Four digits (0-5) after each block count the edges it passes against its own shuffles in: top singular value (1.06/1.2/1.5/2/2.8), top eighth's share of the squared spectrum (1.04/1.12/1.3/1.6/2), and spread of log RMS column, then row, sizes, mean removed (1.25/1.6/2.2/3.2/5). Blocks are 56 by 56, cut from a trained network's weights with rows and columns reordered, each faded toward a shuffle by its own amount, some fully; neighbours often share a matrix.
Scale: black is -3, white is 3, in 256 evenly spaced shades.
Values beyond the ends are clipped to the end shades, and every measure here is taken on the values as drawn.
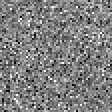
0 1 0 0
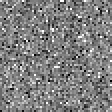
0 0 0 0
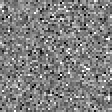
1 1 0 0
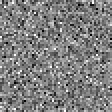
0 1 0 0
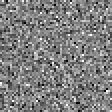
0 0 0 0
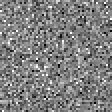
1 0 0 0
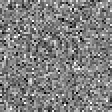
0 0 0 0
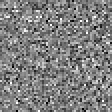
2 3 1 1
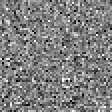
2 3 1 1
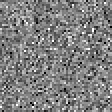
0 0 0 0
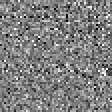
3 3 1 2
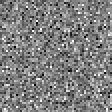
0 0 0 0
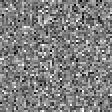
3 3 2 0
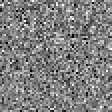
2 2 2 0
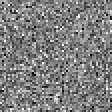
3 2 2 0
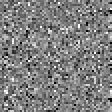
3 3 3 1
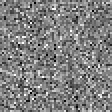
2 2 2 0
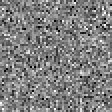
2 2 1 0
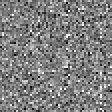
2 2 2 0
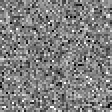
1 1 0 0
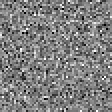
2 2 0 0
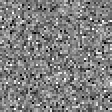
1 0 0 0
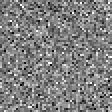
1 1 0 0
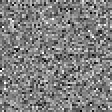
1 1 0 0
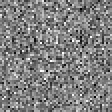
2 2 1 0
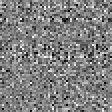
3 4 2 2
